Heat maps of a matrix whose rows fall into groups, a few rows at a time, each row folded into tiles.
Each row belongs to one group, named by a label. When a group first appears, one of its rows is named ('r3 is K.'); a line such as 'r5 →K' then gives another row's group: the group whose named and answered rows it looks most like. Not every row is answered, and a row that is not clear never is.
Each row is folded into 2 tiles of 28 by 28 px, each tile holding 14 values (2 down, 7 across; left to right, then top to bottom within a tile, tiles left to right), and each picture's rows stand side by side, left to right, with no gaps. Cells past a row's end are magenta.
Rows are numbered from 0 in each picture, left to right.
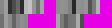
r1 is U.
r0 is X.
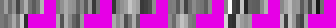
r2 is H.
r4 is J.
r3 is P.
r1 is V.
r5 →V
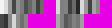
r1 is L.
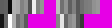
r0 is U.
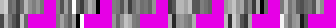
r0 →X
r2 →P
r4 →V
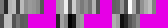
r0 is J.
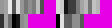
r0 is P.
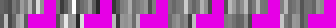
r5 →J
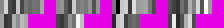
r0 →J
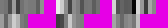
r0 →P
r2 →L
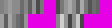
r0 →V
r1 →H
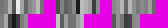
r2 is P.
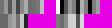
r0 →U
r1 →L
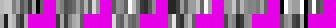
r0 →V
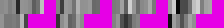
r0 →U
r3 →X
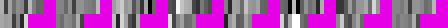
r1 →U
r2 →V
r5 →P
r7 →U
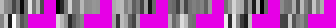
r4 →V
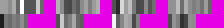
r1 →X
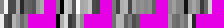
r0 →J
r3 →U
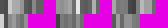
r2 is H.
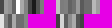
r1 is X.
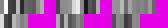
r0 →J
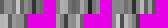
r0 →H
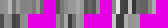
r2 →J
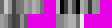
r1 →L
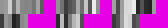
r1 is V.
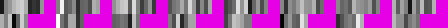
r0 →H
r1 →J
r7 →U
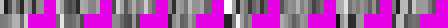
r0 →L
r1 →X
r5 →H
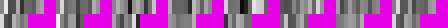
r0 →J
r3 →L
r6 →L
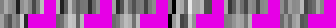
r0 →U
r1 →L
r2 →L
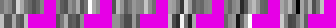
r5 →U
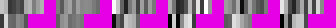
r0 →X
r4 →P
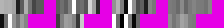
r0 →P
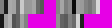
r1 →U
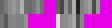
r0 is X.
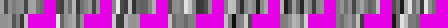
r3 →H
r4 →U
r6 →U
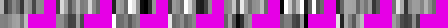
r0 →L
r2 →H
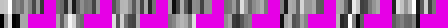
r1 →P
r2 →V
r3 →L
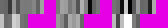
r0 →P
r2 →P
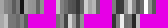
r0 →X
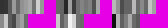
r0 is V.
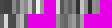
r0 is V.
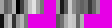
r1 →L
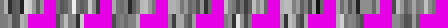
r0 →X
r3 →V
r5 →V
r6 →X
